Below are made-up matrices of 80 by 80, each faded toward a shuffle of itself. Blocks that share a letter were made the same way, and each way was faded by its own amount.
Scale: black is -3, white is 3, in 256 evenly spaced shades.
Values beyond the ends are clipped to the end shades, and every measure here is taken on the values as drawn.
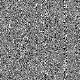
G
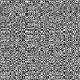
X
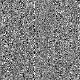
G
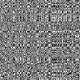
X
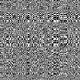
X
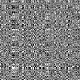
X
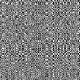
X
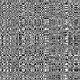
X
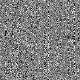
G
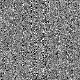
G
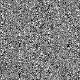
G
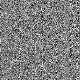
G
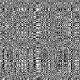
X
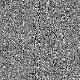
G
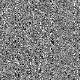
G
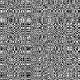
X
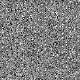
G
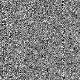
G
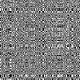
X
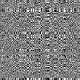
X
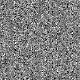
G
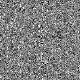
G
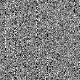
G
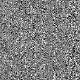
G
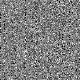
G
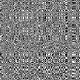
X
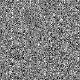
G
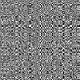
X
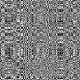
X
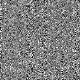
G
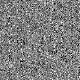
G
